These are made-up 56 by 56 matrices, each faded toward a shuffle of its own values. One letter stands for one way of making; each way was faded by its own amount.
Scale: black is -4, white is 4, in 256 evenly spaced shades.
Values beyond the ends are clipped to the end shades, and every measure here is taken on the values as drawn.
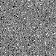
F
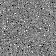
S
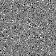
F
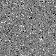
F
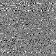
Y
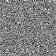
Y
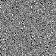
F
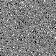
S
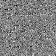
Y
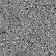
S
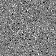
F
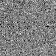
Y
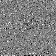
Y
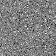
F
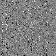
F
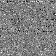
Y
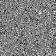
F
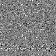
Y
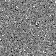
S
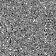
F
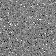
S
